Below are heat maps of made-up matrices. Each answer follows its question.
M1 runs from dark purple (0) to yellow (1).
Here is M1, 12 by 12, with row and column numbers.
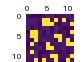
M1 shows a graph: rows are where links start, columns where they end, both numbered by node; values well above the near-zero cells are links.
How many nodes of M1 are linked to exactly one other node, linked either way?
1
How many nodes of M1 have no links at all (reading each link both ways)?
2
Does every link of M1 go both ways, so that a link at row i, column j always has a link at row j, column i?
yes
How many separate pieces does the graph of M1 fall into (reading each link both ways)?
3
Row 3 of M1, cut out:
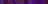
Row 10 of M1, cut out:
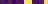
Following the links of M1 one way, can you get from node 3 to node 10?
no
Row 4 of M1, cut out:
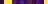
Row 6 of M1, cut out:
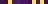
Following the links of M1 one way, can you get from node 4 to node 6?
yes
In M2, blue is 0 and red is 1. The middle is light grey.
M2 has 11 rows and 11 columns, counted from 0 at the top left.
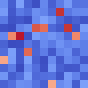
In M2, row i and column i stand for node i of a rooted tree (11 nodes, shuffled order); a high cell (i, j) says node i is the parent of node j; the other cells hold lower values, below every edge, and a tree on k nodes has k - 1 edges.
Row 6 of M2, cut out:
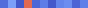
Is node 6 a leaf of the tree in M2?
no
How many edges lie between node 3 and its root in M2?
2
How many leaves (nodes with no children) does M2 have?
5
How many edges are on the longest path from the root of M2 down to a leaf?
6
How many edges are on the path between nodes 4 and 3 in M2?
1
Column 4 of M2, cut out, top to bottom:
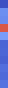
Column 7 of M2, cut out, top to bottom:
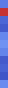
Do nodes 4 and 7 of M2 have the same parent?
no
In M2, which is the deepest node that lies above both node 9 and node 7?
4
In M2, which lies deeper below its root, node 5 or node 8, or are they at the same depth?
the same depth
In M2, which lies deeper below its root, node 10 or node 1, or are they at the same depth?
node 1
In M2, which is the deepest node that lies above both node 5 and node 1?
3
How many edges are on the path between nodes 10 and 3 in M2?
2
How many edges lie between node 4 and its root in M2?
3
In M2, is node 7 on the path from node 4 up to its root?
no
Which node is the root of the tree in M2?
10
